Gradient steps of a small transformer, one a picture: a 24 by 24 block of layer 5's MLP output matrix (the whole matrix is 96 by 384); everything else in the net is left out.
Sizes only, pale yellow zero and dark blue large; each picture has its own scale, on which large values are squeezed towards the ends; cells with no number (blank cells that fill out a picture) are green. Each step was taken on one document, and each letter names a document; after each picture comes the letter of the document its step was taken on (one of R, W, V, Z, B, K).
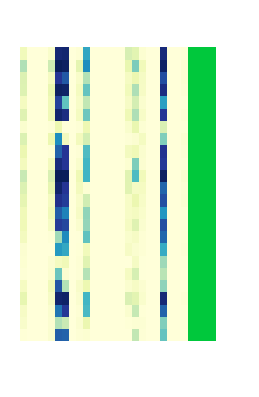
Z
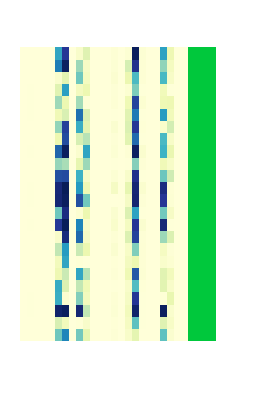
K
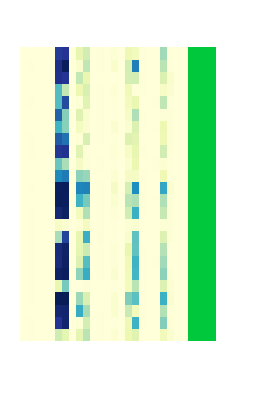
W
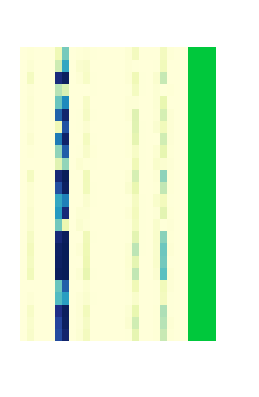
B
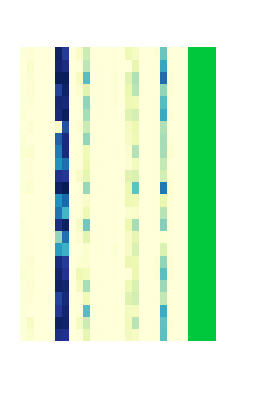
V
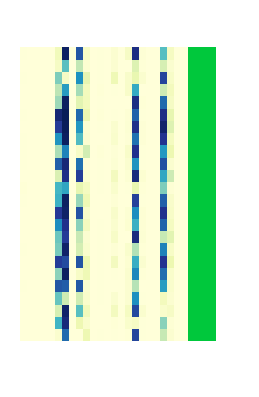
K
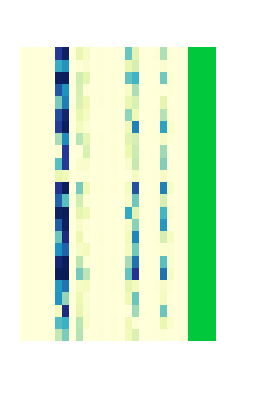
W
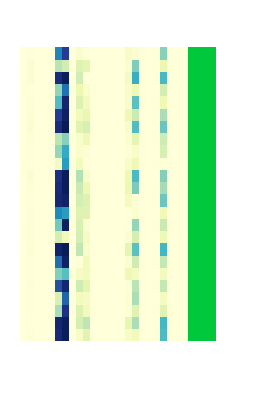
B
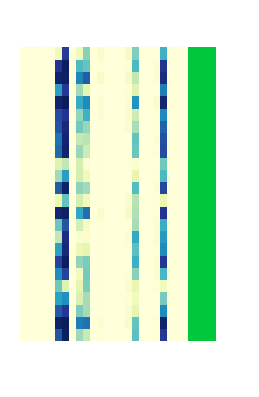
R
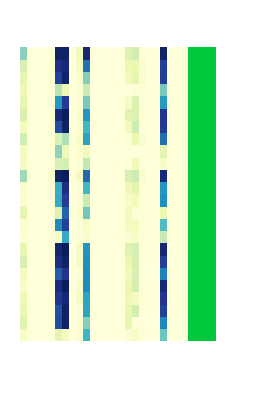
Z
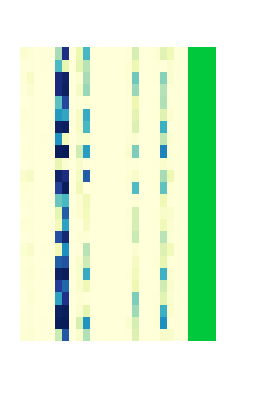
V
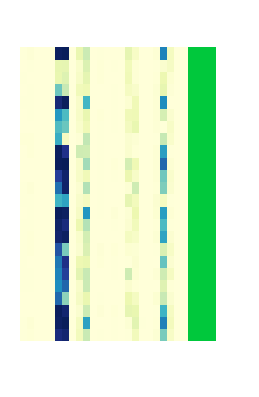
V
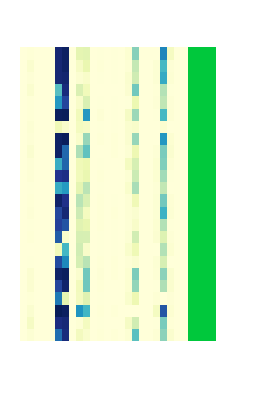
V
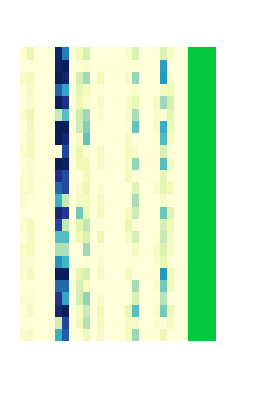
V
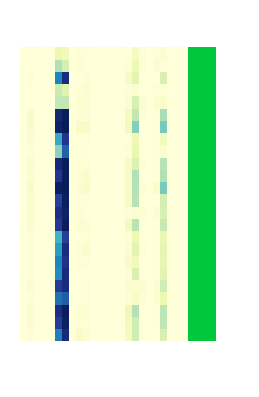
B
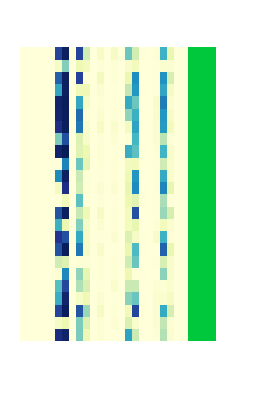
W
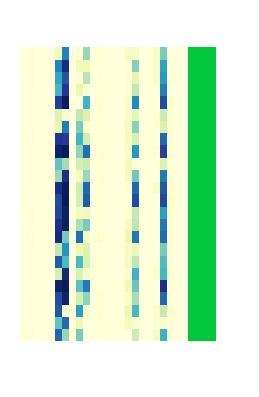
R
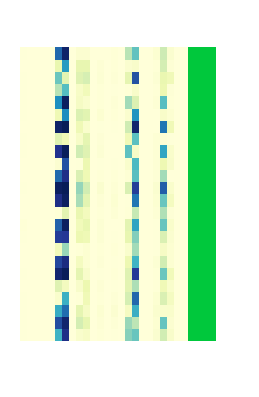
W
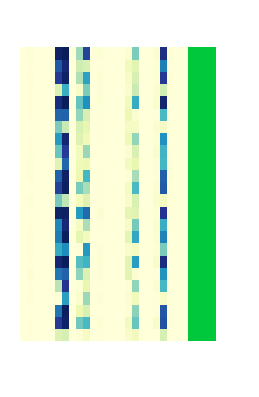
R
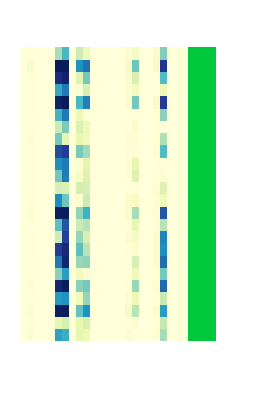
R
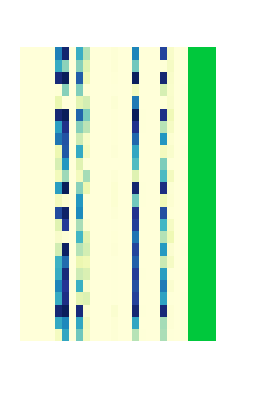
K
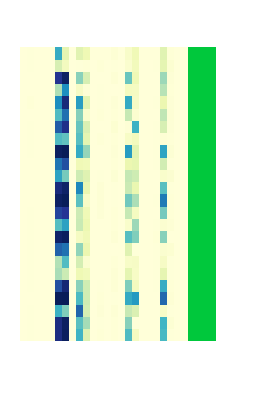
W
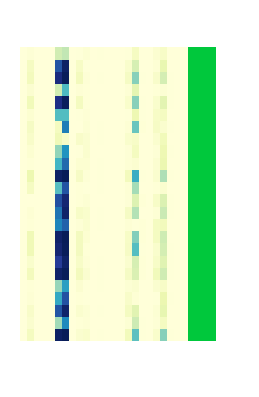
B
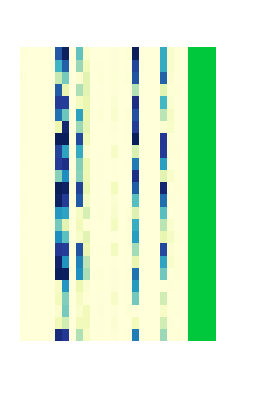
K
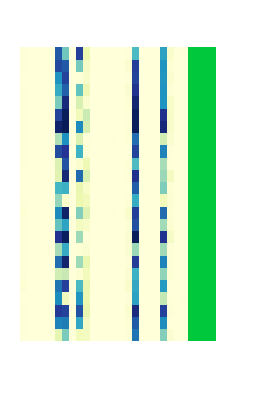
K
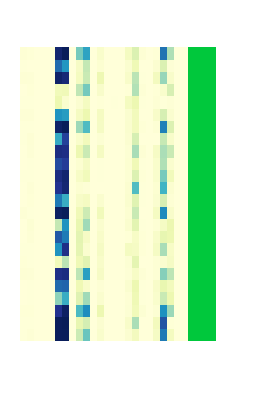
V
